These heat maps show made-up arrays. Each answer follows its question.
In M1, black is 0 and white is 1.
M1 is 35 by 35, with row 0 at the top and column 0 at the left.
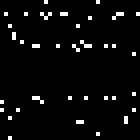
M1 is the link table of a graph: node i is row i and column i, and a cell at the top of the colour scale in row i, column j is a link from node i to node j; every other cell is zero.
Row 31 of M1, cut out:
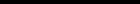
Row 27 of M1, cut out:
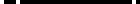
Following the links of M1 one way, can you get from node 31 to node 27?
no
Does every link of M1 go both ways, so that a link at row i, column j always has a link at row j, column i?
no
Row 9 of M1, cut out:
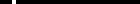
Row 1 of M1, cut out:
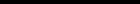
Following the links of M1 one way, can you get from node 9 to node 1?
yes
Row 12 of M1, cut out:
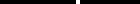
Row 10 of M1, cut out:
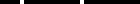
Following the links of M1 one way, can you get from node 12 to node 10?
no
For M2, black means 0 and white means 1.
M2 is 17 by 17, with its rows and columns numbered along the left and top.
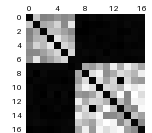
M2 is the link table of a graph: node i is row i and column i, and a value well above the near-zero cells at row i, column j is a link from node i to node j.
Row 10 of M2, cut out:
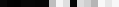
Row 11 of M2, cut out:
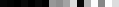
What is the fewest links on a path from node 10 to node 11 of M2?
1
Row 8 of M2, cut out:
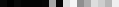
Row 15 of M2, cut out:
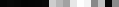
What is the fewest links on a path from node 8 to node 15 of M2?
1
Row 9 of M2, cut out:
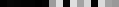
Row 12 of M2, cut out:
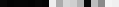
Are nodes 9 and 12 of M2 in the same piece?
yes
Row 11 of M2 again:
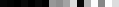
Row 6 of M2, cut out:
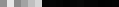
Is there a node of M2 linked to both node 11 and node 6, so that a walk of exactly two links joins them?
no
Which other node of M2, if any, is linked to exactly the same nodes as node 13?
node 9
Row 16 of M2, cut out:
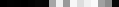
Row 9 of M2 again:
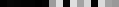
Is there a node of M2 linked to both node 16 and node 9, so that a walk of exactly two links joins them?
yes
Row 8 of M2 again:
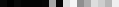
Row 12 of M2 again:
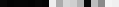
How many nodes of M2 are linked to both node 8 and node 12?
8
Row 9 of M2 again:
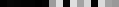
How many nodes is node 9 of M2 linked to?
8
